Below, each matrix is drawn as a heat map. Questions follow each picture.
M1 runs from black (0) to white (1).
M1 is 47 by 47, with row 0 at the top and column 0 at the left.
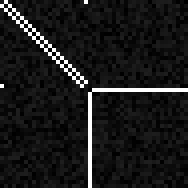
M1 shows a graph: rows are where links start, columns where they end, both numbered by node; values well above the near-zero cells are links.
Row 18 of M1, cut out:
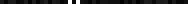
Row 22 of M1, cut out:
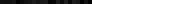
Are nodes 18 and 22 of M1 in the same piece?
no
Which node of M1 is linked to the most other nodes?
node 22
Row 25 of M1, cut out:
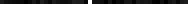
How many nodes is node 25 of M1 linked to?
1
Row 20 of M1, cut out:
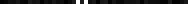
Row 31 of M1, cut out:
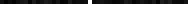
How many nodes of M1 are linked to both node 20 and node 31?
0
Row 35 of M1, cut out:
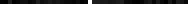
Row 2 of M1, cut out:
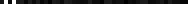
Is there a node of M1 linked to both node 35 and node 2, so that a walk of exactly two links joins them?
no
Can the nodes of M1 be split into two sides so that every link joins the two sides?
yes
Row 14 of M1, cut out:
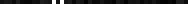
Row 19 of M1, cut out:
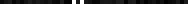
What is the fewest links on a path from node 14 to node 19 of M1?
5
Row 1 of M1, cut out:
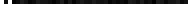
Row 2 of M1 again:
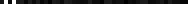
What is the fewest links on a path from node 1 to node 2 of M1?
1
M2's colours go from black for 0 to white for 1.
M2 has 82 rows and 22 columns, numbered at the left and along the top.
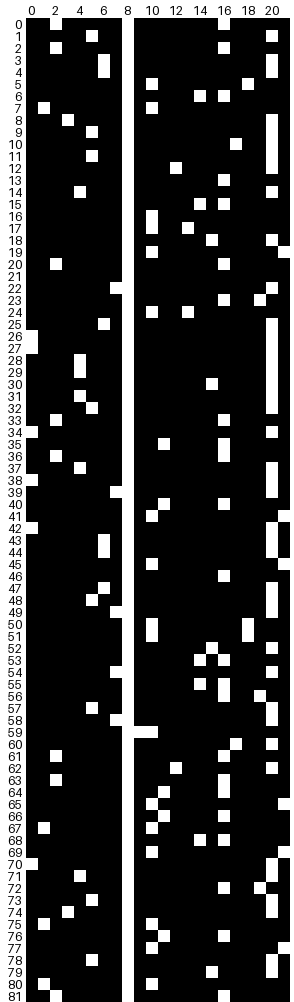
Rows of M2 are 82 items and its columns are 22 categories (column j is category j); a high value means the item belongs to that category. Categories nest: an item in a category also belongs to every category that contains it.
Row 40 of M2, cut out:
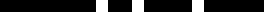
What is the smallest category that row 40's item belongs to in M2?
11
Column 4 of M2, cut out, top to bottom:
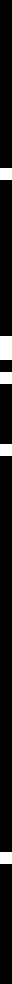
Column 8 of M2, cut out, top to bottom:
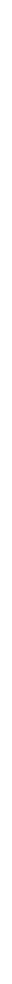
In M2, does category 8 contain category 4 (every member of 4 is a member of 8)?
yes
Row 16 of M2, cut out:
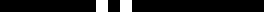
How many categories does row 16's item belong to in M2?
2
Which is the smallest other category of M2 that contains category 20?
8
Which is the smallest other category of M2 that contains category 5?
20
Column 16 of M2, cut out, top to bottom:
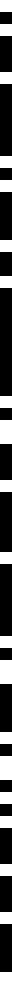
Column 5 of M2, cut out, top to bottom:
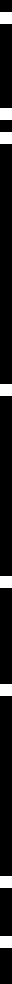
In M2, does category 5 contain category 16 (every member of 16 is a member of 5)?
no
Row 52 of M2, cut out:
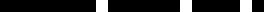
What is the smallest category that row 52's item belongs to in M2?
15
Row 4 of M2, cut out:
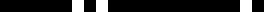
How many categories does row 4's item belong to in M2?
3
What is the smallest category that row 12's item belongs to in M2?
12
